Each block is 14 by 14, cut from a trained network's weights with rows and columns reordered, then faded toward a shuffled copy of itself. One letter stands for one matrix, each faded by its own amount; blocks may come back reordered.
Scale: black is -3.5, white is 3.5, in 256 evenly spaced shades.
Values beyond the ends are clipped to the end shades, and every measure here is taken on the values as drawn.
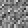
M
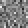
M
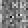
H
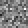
M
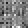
H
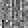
H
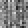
H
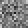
M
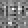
H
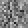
M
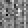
H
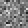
M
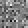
M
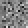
M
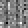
H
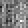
H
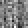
H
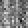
H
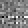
H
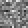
M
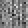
H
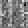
H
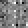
H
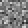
M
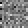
M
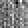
H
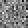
M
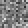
M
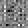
H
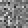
M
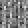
H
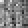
H
